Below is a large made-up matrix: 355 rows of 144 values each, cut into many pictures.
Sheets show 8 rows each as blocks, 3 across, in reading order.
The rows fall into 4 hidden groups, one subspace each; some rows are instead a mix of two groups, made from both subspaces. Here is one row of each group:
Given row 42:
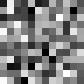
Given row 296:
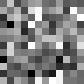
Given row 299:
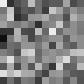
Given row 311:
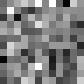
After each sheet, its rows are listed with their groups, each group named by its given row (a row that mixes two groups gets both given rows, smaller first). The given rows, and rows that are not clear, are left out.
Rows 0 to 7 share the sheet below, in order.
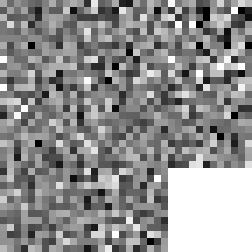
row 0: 296
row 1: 42
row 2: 296
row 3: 299
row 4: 296
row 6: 42
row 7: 42
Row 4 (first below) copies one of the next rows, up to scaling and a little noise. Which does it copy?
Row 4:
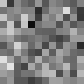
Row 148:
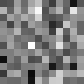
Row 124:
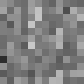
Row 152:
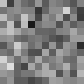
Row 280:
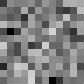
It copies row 152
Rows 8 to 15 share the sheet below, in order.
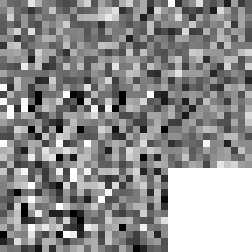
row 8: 311
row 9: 42
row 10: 299
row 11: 296
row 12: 296
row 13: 299
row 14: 42
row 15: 299
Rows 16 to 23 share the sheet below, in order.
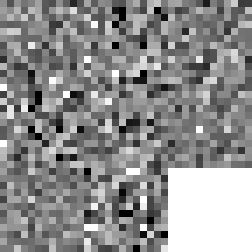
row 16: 296
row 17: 296
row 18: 311
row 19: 296
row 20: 42
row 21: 296
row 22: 311
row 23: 299
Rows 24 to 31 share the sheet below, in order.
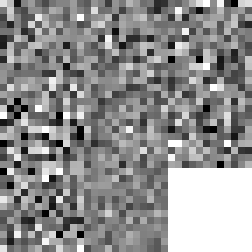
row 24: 296 and 299
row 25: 42
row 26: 311
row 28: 296 and 299
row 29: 299
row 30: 299
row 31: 42
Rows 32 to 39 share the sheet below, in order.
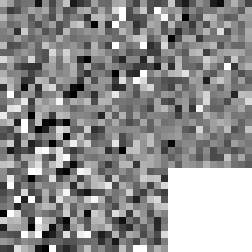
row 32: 311
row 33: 296
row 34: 299
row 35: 42
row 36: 311
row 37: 296
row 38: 311
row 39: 296
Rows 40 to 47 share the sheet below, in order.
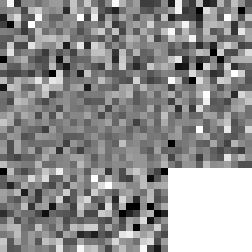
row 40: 296
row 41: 311
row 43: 299
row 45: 296
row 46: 299
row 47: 42
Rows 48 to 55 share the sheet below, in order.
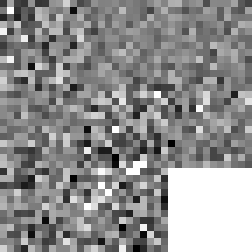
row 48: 42 and 299
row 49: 296
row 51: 311
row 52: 296
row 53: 296
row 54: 42
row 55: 299
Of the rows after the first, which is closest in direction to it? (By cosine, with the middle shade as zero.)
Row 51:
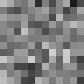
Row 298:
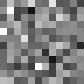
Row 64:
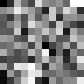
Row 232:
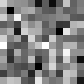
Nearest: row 232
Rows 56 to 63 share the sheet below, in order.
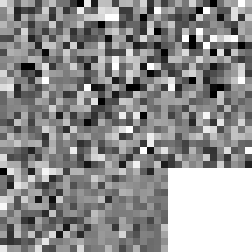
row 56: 311
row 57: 42
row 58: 42
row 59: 296 and 311
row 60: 299
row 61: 299 and 311
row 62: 299
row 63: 311
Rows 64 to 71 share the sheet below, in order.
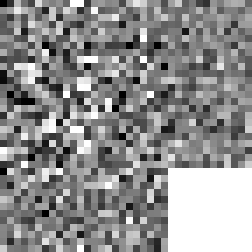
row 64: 311
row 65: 42 and 299
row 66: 296 and 311
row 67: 42
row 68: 296
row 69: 299
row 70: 299
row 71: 42
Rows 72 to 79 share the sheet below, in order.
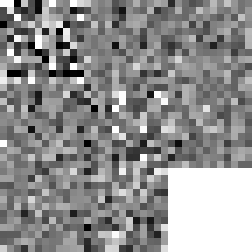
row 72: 296
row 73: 296
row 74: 299
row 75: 296
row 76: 296
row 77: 299
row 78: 42
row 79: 311
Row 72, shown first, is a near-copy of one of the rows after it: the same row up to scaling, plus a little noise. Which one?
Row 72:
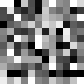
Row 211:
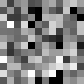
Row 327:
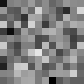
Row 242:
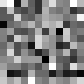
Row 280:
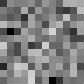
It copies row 242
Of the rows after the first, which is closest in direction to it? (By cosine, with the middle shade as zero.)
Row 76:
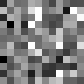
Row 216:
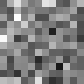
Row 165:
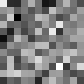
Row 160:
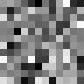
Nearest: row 165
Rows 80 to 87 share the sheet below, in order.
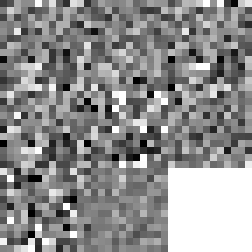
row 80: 311
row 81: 296
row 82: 311
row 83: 311
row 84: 296
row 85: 299
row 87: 296
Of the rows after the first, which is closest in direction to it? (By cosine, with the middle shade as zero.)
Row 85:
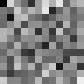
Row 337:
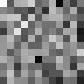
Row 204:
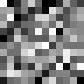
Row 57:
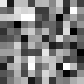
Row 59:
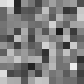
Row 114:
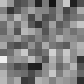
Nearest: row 57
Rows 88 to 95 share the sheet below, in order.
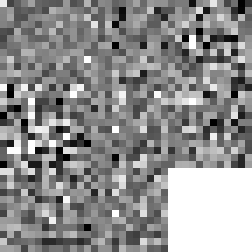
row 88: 299
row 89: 296
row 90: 42
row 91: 42
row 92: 296
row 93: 42
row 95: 296
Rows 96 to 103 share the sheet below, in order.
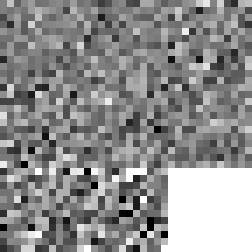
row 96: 296
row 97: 299
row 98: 311
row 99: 42
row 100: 42
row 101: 42 and 296
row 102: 311
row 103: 299
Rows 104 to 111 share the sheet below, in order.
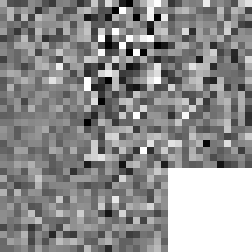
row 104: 42 and 299
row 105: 42
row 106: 311
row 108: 299
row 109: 299
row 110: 42 and 296
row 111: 42
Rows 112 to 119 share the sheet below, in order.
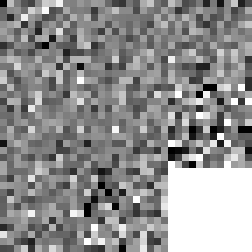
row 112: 299
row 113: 311
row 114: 311
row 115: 296
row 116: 296
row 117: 42
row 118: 42 and 296
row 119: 299
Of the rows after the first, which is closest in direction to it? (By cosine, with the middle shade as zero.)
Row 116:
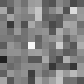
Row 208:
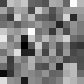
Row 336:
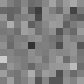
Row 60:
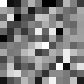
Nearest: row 60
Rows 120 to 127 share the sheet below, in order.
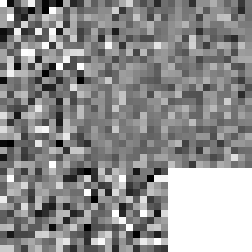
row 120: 299
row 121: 42
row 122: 42
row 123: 299
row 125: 42
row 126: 42
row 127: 296
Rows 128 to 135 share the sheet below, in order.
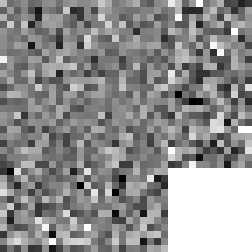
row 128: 296
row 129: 299
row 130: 311
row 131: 311
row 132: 311
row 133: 42
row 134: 296
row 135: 296
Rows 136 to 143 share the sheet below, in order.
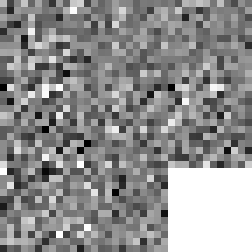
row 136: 42
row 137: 296
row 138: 296 and 311
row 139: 299
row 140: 42 and 296
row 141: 299
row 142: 299
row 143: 296
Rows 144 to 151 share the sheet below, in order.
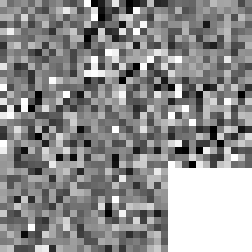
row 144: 296
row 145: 299
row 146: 299
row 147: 296
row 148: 296
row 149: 42
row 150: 311
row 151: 42
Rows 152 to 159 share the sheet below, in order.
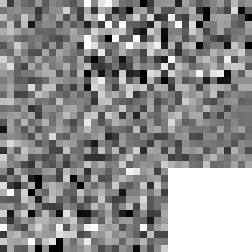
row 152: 296
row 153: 299
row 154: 296
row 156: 299
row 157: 299
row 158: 296
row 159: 299
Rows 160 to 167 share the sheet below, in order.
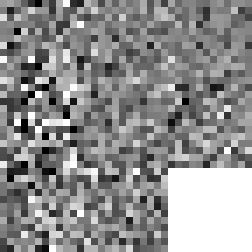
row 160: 311
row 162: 296
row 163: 42
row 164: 42
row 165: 299
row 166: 299 and 311
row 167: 296 and 311
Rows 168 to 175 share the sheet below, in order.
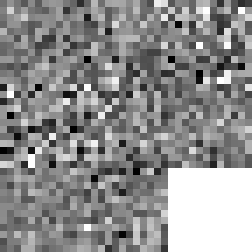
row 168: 42
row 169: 296 and 311
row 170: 296
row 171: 42 and 296
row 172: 299
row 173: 42 and 311
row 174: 311
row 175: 311
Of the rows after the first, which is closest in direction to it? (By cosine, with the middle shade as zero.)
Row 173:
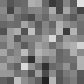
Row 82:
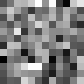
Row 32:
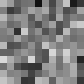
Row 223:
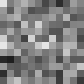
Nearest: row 82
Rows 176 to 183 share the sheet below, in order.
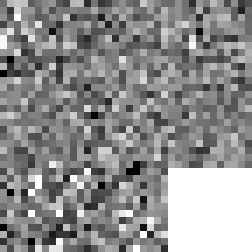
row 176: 299
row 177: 299
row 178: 42
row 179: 296
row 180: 296
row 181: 311
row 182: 296
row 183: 299
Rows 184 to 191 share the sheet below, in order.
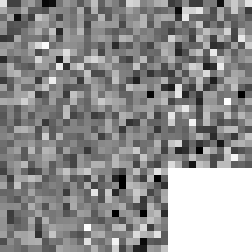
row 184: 299
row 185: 296 and 299
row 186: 311
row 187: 42
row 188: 42 and 296
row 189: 42
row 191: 296
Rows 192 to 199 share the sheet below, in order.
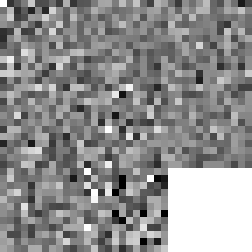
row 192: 299
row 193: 311
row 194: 296
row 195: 311
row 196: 42
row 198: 42
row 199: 296
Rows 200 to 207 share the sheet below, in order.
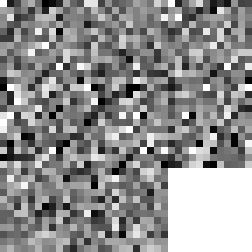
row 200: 299
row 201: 296
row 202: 299
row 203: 299
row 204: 299
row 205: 311
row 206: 42
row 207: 311
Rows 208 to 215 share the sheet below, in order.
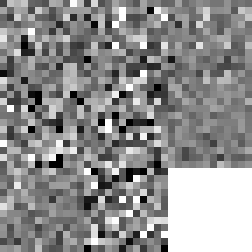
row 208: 42 and 299
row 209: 296
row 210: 296
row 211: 296
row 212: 42
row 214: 299
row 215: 299
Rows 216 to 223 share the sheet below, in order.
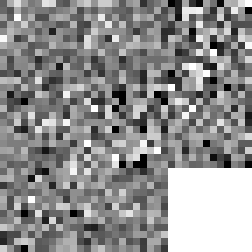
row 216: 299
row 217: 299
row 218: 311
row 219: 42
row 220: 296
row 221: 299
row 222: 42
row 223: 299
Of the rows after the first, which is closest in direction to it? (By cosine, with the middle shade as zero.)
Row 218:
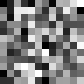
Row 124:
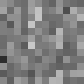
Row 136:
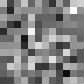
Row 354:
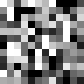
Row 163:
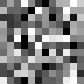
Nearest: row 136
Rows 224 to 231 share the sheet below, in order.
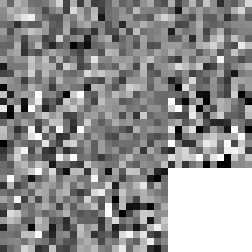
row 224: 42
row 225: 299
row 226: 42
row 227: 296
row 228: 299
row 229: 296
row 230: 311
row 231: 42
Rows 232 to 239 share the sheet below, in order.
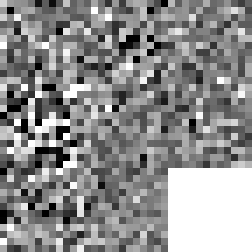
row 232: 299 and 311
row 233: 42
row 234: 296
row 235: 42
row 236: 296 and 299
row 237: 42
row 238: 299
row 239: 299
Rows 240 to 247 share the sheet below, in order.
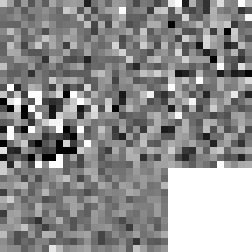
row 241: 296
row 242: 296
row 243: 296
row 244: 296
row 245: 296
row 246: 296
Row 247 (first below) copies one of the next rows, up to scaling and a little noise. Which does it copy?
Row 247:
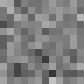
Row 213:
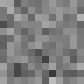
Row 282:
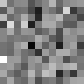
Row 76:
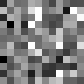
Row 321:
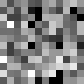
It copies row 213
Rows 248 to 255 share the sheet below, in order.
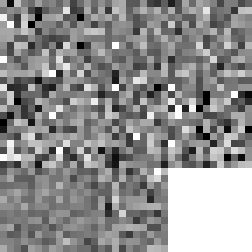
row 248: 296
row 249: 296
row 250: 296
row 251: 299
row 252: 311
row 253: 296
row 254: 42
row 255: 42 and 311
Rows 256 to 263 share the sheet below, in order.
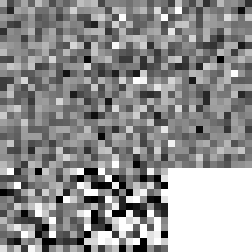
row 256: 42
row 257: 296
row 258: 42
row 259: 42
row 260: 296
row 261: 296
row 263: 296
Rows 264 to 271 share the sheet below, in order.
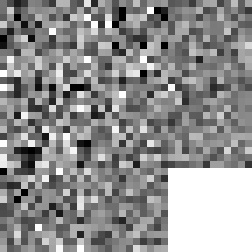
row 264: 299
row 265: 296
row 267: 311
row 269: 299
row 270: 299
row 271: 296
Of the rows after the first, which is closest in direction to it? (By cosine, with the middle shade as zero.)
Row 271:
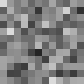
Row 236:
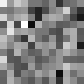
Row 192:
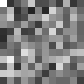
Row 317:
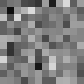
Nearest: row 236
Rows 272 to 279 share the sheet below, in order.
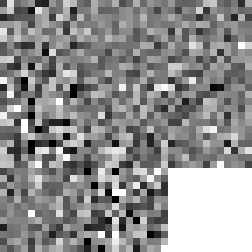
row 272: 42
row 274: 42
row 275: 42
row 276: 311
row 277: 299
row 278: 296
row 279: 311
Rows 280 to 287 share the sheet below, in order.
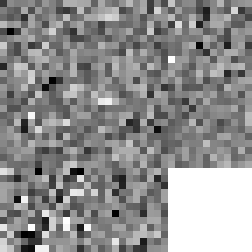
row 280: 296
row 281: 42
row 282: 296
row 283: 42
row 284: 42
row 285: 299
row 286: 311
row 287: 296
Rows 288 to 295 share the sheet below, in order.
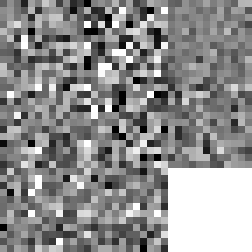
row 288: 42
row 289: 296
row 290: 311
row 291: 311
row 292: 296
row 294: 296
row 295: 42 and 299
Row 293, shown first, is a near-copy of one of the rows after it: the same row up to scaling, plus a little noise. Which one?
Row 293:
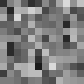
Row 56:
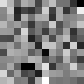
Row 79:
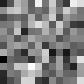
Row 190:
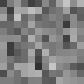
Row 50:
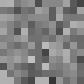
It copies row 190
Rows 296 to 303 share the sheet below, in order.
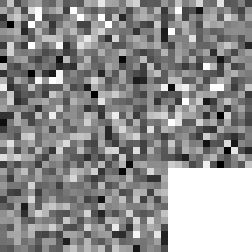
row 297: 299
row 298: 42 and 311
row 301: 299
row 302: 42
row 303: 296 and 311
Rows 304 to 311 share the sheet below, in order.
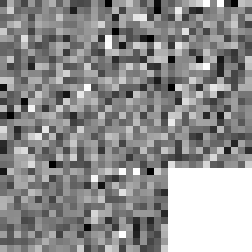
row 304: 42
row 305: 42
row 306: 311
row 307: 296
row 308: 299
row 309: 299
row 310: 299
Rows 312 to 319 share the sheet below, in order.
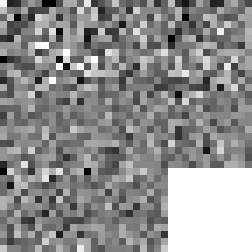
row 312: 299
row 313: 299
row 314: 299
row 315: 42
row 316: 311
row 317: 311
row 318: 299
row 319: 299
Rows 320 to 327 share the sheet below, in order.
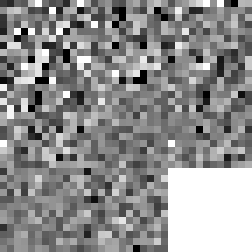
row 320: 311
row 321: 296
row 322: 311
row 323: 296
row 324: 299
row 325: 296
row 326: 296
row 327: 296
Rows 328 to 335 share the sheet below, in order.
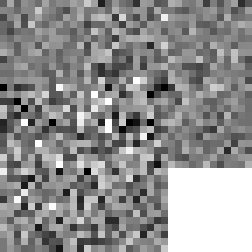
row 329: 296 and 311
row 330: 311
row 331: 299
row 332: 42
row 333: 299
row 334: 42 and 299
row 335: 299
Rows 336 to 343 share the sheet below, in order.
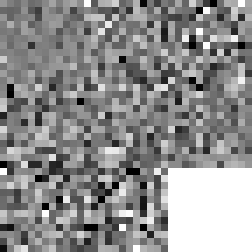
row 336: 296
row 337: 299
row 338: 42
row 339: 42 and 296
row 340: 311
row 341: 311
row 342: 42 and 299
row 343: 299
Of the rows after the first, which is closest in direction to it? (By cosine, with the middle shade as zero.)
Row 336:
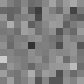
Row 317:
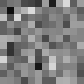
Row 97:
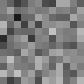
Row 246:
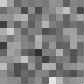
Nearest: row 317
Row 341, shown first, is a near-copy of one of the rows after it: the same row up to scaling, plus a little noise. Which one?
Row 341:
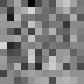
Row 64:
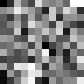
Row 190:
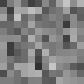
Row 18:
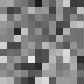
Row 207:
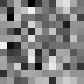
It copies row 207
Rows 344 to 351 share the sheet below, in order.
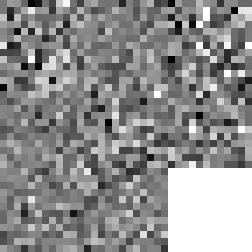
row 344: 311
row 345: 311
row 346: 296
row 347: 299
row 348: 42
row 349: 42
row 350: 42
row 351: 299
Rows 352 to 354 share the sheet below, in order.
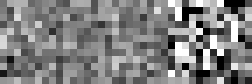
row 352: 299
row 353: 42
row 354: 311
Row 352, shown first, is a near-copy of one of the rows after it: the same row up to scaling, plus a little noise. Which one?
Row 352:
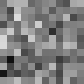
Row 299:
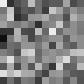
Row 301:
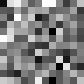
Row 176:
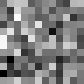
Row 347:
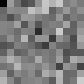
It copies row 176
